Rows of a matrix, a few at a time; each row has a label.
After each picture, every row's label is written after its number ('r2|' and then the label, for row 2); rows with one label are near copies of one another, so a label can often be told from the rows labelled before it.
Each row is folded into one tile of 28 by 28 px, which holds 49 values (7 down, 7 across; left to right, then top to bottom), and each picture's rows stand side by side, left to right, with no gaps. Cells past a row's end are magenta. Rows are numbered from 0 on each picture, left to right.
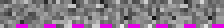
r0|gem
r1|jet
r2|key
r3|key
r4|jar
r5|jar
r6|key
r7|jar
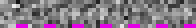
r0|key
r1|gem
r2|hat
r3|hat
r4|jar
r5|jet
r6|hat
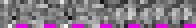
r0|jar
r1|key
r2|jar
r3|key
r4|hat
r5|hat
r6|hat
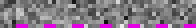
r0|hat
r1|jet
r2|key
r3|gem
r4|jar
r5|gem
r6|gem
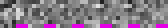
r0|hat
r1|gem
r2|gem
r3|key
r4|key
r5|jet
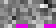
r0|jar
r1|key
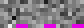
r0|jar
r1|key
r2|gem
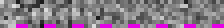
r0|key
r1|hat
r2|hat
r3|jar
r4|jet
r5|jet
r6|key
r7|jet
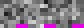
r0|gem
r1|key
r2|hat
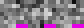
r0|key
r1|hat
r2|key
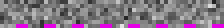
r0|jet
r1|hat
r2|gem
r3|gem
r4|jar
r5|jet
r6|jet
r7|key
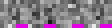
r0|jar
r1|gem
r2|key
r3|jar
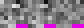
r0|key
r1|key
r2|jet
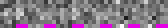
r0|hat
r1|jet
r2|hat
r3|jet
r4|jar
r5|jar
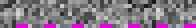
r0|hat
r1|gem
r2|gem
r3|jet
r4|key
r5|hat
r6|jet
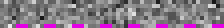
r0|jar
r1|jar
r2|key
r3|gem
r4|hat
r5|key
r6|jet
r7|key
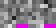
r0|jar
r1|key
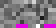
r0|gem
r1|jar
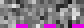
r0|key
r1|jar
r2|hat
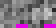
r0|gem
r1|hat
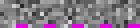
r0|key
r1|gem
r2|jar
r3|gem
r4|hat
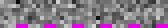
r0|key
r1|jet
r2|key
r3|jar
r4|jet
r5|hat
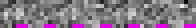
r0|hat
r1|gem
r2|hat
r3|key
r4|hat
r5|gem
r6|key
